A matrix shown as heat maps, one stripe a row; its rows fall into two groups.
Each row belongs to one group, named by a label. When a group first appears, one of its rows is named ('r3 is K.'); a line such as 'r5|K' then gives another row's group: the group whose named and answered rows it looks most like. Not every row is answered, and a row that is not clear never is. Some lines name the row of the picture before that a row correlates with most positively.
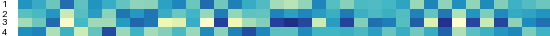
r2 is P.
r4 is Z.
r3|P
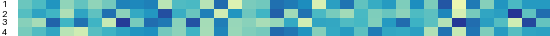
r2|Z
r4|P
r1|P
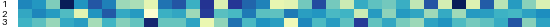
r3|Z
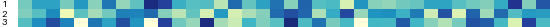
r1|Z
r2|P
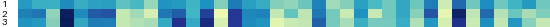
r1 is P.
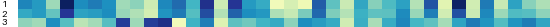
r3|Z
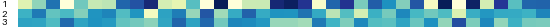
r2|Z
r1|P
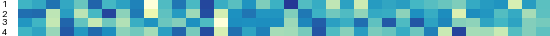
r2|Z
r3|Z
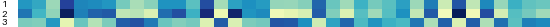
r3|P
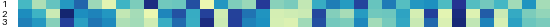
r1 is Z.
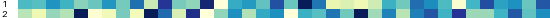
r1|Z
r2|Z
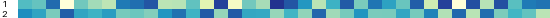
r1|P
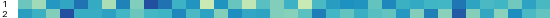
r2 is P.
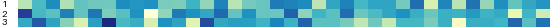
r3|Z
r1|P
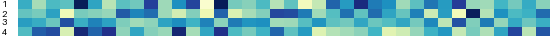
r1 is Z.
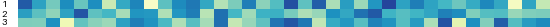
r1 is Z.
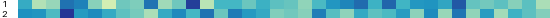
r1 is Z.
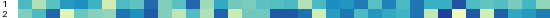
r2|P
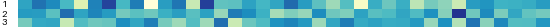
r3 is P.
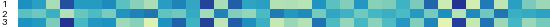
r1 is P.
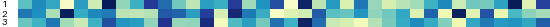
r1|Z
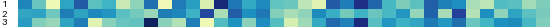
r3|Z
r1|Z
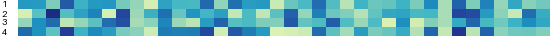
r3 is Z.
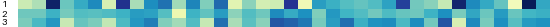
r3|P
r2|P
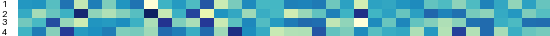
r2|Z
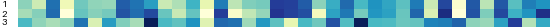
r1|P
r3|Z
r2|P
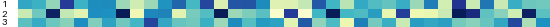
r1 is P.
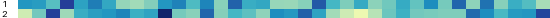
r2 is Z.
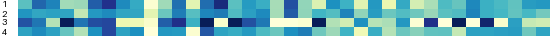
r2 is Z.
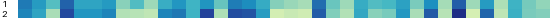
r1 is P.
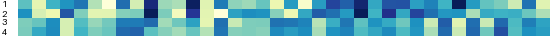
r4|P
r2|Z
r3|P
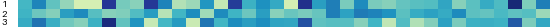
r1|Z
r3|Z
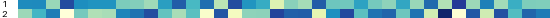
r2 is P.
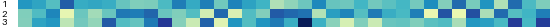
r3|Z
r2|P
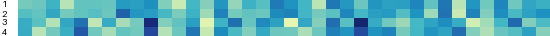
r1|P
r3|Z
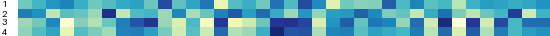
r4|P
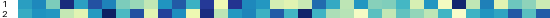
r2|Z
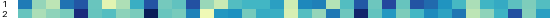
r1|Z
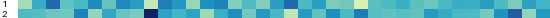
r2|Z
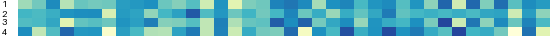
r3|P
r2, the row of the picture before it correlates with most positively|1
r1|P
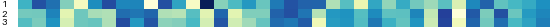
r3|P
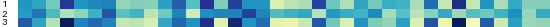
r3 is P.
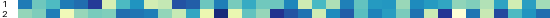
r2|P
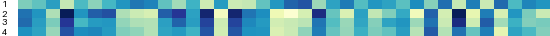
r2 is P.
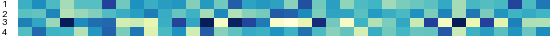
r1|Z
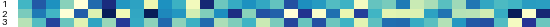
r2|Z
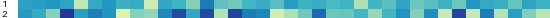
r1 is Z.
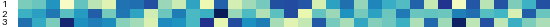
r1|P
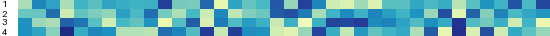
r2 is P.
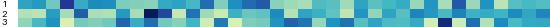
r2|Z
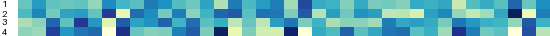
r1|Z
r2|Z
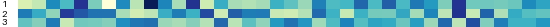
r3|P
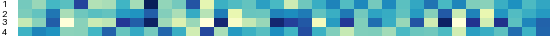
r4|Z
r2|P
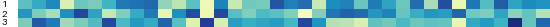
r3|Z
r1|P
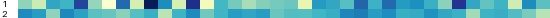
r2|Z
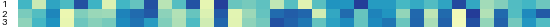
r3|P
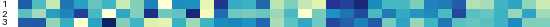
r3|Z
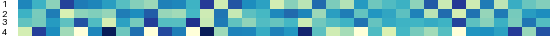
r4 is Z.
